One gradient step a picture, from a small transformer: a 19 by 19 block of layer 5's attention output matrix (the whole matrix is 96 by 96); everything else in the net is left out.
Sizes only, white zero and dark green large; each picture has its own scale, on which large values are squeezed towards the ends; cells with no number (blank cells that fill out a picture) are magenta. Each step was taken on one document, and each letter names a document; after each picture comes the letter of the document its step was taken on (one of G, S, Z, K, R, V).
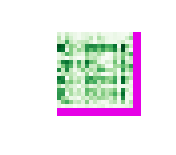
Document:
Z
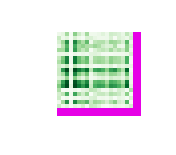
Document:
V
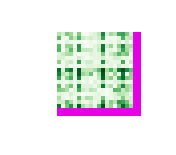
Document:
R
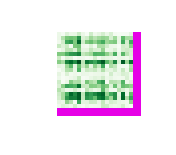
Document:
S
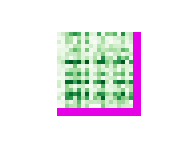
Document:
S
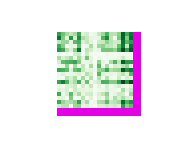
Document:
R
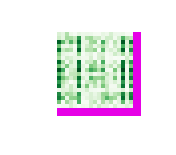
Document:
R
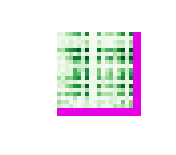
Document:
V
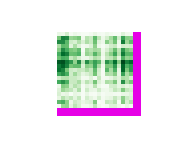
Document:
Z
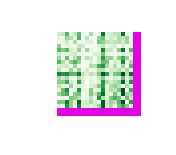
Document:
R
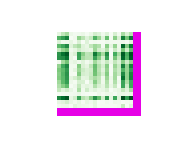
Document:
Z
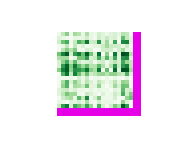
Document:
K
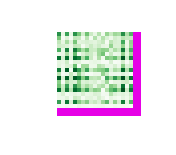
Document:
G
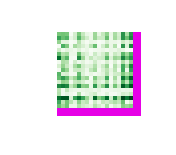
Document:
Z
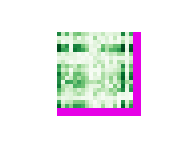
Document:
G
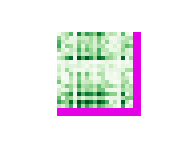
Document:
S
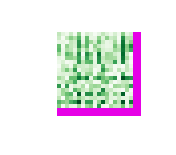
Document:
S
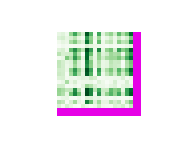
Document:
V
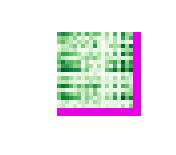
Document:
Z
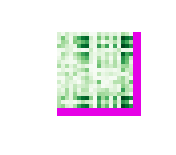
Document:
K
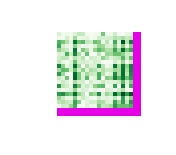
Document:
R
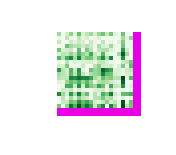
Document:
S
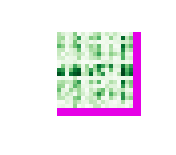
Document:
R
